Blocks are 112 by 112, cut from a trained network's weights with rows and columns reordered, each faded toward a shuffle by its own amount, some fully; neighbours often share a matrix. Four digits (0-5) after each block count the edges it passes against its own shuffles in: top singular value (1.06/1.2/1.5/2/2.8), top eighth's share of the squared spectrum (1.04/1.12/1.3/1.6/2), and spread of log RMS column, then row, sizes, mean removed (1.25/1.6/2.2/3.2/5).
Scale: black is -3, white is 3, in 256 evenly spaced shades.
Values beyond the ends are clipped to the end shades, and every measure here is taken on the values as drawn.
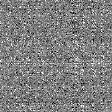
3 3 3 1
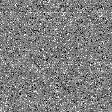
2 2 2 0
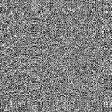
4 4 2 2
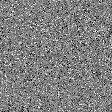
0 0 0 0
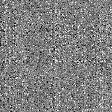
3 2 1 2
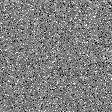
0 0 0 0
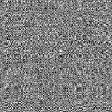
4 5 3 3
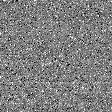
1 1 0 0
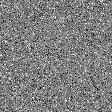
0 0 0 0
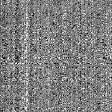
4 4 2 3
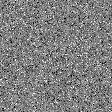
0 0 0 0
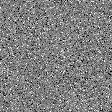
0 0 0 0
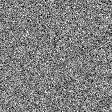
1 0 0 0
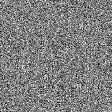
3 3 1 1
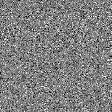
2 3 1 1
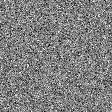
1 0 0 0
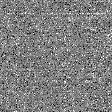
2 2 2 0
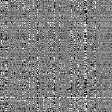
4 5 4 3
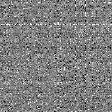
3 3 3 2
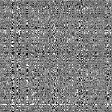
4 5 4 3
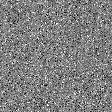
1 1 0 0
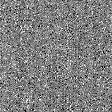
2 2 0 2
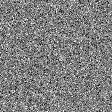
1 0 0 0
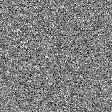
2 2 1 0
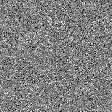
2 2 0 0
